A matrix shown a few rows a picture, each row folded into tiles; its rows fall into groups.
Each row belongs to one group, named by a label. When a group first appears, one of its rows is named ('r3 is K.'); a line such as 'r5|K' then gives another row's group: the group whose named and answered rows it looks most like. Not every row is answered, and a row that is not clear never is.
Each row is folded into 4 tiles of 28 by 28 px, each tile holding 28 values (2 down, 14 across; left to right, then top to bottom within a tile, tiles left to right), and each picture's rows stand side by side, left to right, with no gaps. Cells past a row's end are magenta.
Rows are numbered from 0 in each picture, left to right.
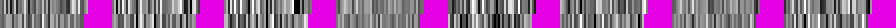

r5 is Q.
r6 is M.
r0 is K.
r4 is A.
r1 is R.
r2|R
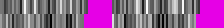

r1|A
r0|A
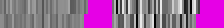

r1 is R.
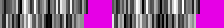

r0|A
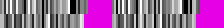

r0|R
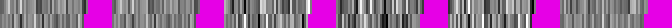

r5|K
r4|M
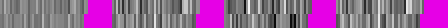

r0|K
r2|A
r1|K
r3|K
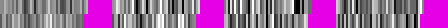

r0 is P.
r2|R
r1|P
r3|Q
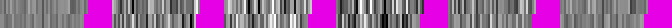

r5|R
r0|R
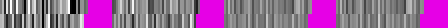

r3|K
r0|R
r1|M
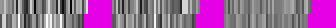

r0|P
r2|R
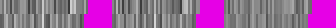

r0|K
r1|K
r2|R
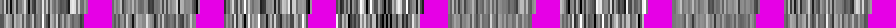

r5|Q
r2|M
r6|M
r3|A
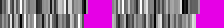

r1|R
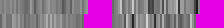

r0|P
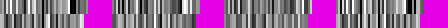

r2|K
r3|R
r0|R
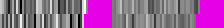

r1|M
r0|Q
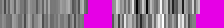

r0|R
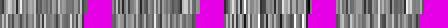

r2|M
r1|K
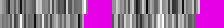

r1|P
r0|Q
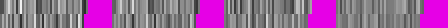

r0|M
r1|M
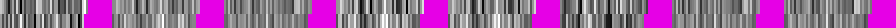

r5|A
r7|K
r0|Q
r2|K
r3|P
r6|K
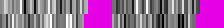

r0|P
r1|A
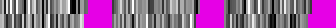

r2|A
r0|R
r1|M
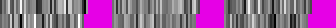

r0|M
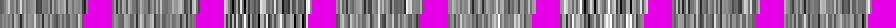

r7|Q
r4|P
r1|R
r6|K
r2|Q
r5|P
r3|K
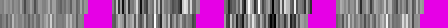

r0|P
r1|K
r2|A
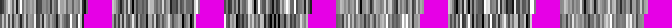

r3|P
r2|A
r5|P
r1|Q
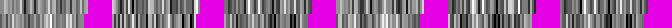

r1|Q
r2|A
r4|A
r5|A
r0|P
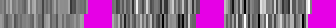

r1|A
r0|R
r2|Q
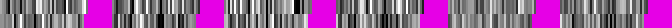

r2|R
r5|A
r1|A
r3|A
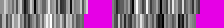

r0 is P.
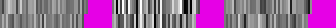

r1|R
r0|M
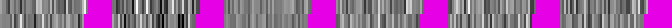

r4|M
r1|A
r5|K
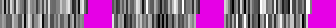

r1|A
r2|Q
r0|R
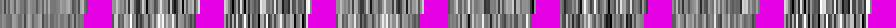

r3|P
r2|Q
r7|Q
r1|P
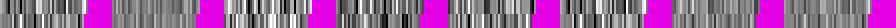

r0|Q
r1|K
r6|M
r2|P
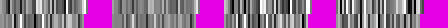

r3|R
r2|Q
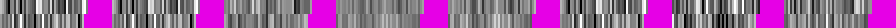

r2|R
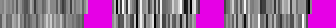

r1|R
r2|M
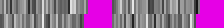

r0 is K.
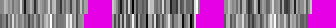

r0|P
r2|P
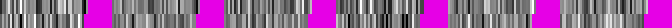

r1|M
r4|Q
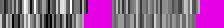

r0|A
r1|K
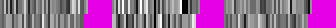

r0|K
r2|M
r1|R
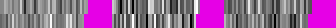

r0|P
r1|Q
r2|A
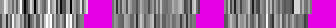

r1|R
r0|P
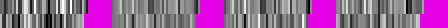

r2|M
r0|A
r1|M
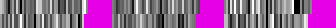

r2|R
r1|A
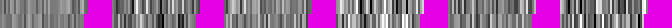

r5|Q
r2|M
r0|R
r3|P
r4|K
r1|A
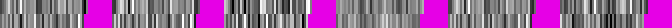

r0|M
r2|Q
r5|A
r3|P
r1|M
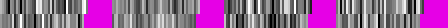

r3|R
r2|A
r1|P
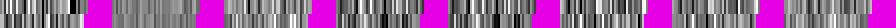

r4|A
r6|Q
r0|R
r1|R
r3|A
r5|Q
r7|P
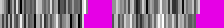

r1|P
